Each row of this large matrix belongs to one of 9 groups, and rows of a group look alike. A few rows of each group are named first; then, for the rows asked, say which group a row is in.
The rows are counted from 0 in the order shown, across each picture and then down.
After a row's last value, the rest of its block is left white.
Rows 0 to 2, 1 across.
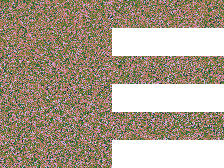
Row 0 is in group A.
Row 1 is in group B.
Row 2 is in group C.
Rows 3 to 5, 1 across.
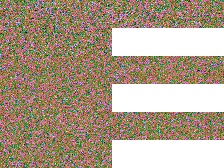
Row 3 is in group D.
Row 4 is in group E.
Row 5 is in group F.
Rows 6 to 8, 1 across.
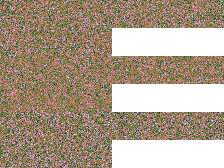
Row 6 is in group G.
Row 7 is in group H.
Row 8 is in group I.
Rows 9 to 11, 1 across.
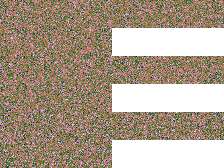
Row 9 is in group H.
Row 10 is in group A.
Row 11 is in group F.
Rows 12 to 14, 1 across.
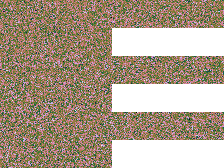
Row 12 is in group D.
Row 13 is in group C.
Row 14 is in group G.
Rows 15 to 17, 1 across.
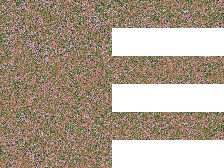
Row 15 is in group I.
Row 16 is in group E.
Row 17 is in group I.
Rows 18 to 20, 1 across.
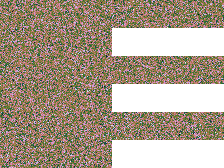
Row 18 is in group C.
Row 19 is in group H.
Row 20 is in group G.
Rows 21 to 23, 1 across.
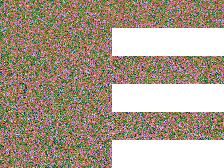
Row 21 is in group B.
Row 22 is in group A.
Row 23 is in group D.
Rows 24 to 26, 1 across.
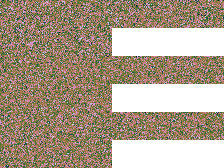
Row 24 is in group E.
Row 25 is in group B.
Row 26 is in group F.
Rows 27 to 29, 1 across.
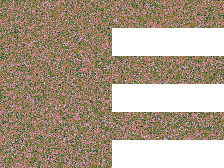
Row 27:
E
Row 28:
I
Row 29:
C
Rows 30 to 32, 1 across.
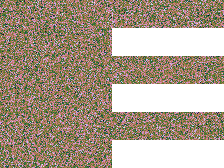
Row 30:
D
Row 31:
E
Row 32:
F
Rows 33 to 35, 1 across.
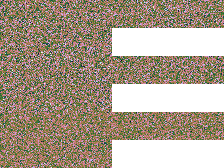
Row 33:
B
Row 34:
I
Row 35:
B
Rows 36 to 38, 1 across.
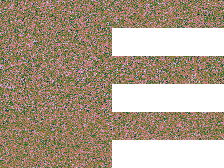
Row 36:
E
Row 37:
F
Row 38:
D
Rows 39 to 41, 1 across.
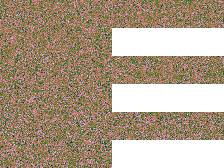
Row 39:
H
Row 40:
E
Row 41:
H
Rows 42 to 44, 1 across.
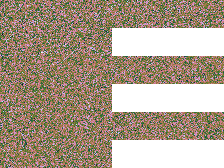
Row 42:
B
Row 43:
G
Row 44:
A
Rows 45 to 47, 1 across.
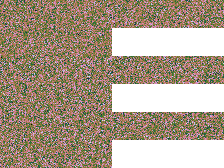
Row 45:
D
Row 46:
A
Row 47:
C
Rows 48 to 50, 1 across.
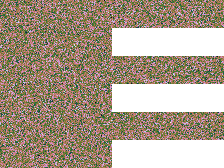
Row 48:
D
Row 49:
C
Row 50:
I
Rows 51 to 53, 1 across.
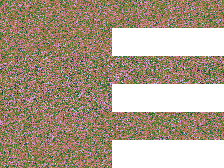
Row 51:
B
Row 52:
E
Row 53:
F
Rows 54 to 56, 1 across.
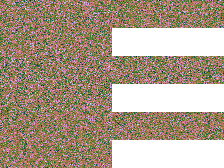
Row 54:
I
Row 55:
B
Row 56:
A
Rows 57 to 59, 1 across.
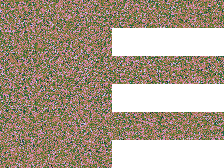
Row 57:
F
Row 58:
F
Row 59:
H
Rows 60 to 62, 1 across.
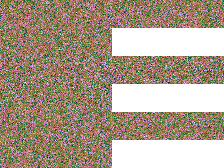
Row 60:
A
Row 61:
C
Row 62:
C
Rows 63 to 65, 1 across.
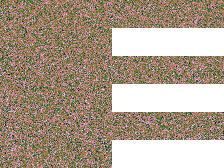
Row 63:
A
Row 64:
G
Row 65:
H
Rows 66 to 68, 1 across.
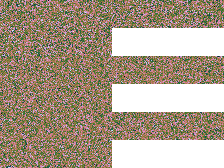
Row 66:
C
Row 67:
E
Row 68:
A
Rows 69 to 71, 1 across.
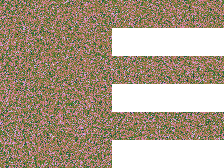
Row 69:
G
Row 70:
G
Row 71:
F
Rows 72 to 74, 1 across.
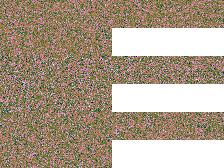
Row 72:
H
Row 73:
G
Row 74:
E
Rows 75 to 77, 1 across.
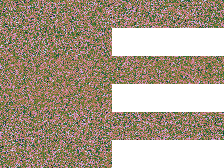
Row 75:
D
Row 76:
F
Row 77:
H
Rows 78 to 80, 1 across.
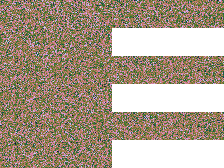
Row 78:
I
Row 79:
E
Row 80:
E
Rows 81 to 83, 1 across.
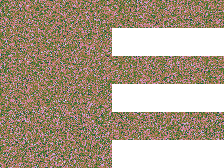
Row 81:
B
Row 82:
B
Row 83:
I
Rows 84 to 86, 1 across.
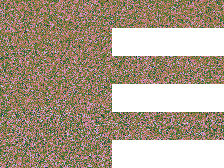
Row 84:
F
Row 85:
B
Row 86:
I
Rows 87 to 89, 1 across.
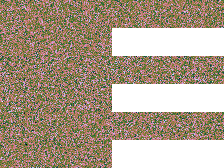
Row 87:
I
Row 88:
G
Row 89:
D
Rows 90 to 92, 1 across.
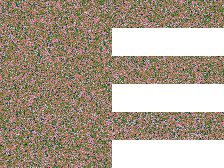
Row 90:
C
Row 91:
E
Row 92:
D
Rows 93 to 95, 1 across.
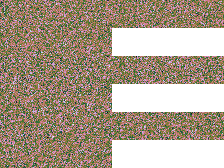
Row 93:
B
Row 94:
B
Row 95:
F
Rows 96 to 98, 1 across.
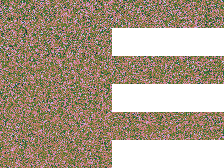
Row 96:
A
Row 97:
C
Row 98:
H
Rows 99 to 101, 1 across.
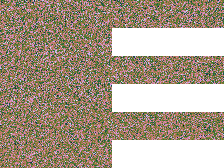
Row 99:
I
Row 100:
E
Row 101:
E
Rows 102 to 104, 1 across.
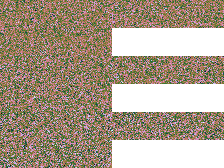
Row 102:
D
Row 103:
E
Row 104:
A
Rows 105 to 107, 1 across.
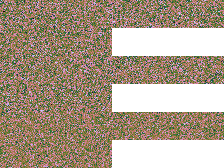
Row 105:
D
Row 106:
A
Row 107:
I
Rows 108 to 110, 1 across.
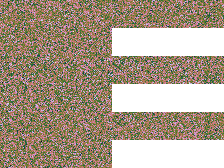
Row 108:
C
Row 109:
A
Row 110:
A
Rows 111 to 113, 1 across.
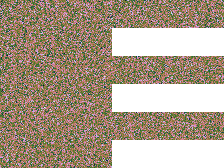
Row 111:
A
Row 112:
B
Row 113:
G
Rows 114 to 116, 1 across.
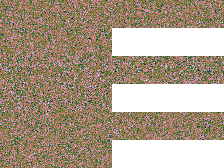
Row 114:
H
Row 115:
C
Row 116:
E
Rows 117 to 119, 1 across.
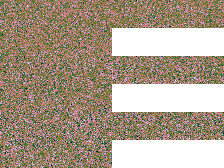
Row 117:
B
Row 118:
D
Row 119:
H
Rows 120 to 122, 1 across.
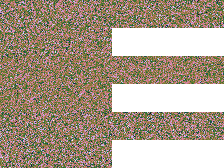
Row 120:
F
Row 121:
E
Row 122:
G
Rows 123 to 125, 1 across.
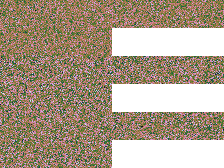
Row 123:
D
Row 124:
A
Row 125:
C
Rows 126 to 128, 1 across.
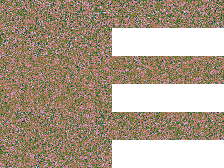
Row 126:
I
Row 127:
H
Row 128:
I
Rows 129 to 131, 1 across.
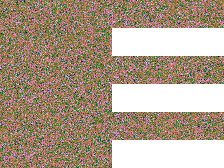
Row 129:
D
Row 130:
E
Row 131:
E
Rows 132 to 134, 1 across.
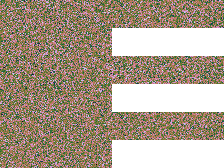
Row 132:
I
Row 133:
D
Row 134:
I
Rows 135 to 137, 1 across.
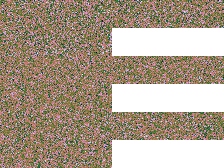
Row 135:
I
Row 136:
H
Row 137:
C
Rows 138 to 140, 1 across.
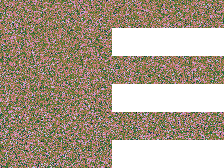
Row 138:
H
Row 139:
G
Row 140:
B
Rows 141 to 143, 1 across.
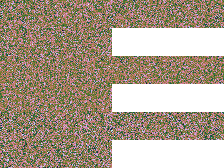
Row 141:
A
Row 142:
I
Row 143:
A
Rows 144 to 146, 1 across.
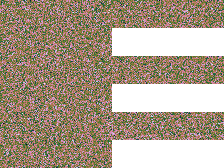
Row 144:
I
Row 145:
I
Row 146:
D
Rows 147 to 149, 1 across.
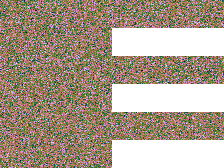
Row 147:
D
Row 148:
C
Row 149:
G
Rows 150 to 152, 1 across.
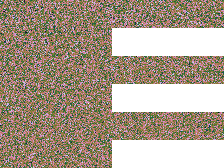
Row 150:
D
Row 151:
G
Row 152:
E
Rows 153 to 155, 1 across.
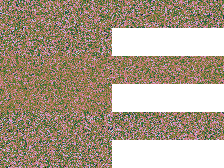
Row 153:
C
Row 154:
D
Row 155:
A
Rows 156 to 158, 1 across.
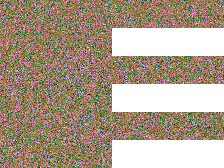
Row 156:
G
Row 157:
H
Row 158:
C
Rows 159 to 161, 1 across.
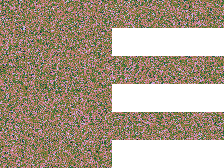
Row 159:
G
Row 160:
D
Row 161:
H
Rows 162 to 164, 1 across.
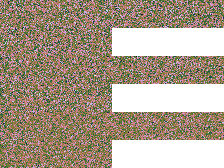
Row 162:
C
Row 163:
B
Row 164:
B
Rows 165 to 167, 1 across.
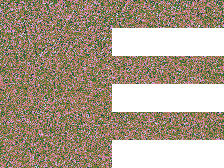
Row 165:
F
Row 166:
D
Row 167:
I
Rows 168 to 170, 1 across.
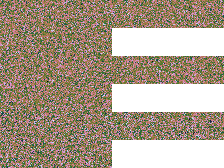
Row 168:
G
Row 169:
F
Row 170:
G
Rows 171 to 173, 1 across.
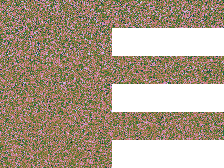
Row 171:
I
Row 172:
C
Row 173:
H
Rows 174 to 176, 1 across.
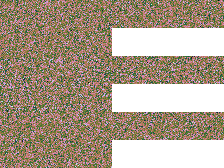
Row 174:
E
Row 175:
F
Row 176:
C
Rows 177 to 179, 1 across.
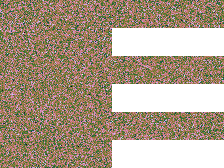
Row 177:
F
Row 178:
H
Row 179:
D
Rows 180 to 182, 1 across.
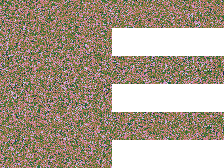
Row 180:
G
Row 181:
C
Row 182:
C
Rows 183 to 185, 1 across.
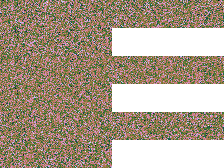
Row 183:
E
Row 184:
E
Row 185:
C
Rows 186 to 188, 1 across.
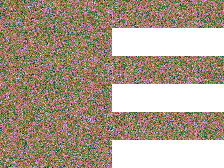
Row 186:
D
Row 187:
D
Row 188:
A
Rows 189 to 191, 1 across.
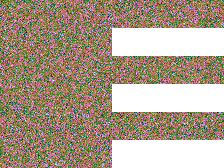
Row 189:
A
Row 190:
F
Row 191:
I
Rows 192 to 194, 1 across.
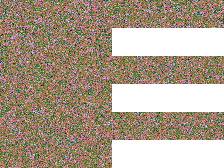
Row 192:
H
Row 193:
B
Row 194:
I
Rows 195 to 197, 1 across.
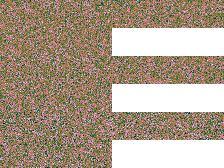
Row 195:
I
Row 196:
I
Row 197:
D
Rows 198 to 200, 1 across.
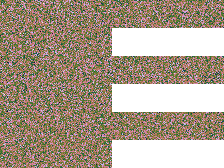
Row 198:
I
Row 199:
A
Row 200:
I
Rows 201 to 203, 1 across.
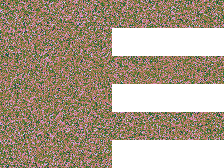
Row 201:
F
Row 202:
E
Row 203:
F
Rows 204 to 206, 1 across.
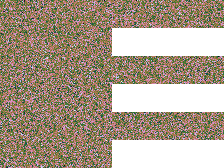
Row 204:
D
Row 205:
E
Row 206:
A
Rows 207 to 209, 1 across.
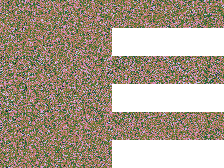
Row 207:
C
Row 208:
A
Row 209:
A
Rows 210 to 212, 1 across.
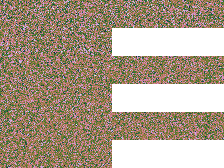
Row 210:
G
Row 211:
B
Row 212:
A
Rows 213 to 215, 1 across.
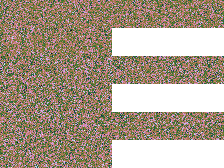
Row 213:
H
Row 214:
A
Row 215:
I
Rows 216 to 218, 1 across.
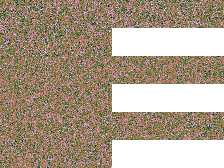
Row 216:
D
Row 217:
E
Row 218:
C
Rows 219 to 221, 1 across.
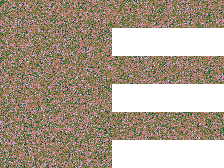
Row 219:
B
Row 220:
B
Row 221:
F
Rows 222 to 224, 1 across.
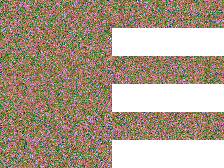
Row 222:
B
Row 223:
A
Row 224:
A
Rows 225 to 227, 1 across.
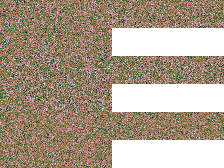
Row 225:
D
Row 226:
I
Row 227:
F
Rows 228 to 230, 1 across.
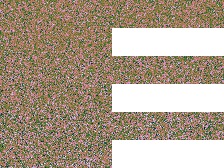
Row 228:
F
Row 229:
H
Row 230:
B
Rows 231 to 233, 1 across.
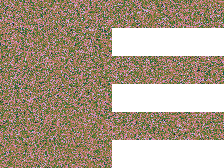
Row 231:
H
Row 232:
E
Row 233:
D
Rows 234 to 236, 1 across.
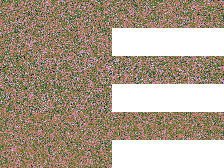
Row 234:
E
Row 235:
D
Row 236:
H
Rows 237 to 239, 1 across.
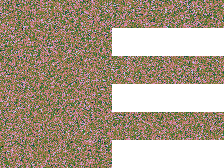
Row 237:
C
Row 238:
G
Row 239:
H
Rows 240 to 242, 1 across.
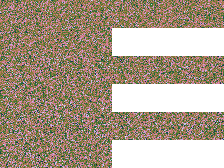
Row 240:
E
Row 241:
I
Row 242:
I
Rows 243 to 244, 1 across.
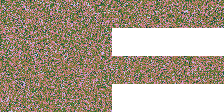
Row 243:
I
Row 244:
G
